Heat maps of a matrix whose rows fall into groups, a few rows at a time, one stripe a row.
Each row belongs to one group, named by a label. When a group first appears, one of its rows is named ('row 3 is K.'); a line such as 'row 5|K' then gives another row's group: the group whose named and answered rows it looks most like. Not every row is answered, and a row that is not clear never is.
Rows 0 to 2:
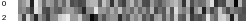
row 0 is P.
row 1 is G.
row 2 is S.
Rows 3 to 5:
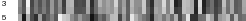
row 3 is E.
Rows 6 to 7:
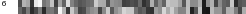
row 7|E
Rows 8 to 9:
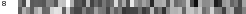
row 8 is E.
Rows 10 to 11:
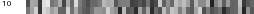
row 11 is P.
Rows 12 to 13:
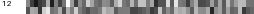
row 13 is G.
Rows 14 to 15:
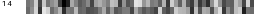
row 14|P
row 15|G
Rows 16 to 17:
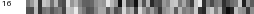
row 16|P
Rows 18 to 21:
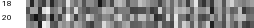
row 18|S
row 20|S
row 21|G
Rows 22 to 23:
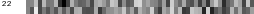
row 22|P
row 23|E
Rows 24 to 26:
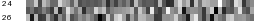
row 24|G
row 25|E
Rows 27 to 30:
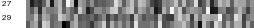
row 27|S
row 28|E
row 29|G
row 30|G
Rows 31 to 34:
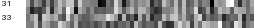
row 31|S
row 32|S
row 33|P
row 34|G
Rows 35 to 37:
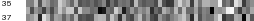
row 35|G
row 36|S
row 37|P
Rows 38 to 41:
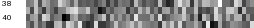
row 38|G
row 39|S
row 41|E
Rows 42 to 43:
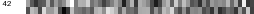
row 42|S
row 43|P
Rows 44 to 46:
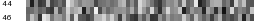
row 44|S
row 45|E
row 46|P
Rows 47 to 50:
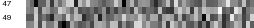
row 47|S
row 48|G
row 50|P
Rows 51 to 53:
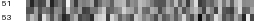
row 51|S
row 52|E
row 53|P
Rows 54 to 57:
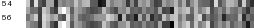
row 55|G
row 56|P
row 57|G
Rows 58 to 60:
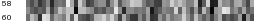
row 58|E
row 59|S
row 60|P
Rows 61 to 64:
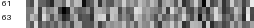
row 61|E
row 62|P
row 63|P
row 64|E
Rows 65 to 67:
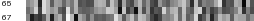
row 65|P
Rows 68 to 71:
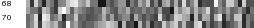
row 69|G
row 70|G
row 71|P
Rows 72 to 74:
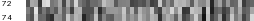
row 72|G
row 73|E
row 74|E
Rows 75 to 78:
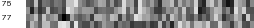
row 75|E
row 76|S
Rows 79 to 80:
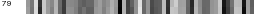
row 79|P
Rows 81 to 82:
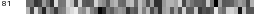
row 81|E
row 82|S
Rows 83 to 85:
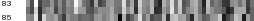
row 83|E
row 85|P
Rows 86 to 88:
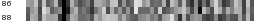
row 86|P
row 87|G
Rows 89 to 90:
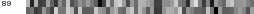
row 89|S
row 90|E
